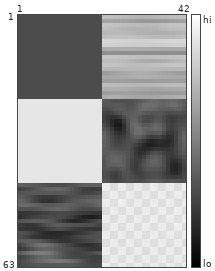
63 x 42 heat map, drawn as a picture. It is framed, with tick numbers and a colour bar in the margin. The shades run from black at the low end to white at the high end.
It is made of 3 by 2 panels. Panel 1,1: low, flat. Panel 1,2: high, streaked across. Panel 2,1: very high, flat. Panel 2,2: low, blotchy. Panel 3,1: low, streaked across. Panel 3,2: very high, checkered, faint in contrast.
